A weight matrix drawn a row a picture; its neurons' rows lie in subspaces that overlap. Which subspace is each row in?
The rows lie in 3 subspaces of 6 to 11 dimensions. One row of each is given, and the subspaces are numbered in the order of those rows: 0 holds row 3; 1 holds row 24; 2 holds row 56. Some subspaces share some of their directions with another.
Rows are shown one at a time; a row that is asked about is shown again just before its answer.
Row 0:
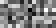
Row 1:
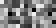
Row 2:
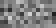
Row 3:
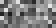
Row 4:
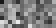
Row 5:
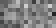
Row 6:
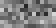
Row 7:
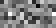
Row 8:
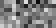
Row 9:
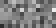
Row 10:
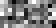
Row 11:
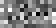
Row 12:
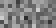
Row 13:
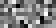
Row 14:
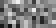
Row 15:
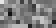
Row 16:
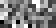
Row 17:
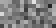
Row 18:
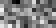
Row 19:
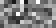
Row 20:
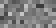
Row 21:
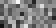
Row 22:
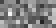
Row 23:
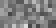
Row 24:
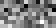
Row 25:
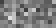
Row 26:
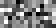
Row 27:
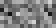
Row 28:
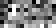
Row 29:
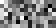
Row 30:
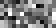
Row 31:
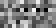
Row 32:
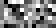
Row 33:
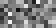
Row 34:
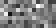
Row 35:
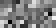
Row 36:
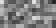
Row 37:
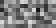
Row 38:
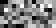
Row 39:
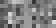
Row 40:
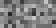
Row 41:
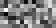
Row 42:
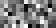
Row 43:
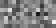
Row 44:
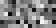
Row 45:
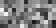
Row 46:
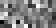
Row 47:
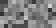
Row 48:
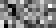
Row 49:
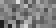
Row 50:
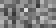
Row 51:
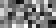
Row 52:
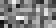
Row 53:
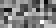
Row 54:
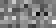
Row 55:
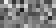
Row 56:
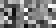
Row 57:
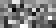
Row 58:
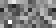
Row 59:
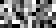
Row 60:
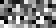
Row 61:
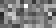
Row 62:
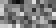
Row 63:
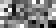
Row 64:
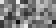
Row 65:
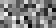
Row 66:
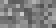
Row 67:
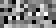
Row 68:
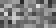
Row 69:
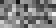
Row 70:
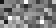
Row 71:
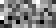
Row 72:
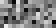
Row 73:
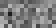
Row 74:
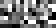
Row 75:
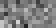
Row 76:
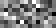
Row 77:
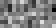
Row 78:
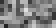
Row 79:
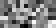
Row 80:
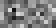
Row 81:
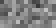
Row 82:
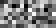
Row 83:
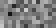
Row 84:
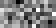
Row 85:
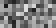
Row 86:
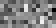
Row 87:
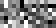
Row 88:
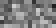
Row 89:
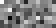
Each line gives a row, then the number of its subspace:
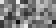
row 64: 0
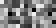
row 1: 2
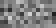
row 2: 1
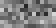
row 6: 1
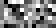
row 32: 2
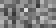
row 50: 2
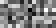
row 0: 0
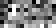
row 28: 2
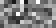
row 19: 2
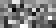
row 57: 2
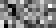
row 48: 2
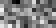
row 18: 0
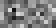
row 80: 2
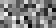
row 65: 1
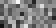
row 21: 0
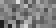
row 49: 0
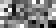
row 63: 2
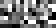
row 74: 2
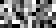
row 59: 2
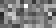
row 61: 2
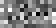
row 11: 1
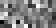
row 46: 1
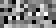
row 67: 1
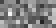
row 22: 0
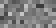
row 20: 0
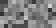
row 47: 0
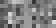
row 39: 0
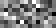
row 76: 0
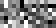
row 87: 2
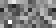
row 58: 2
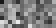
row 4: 2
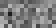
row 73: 0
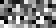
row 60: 1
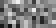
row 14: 0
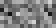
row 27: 2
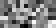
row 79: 2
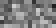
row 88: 2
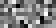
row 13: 2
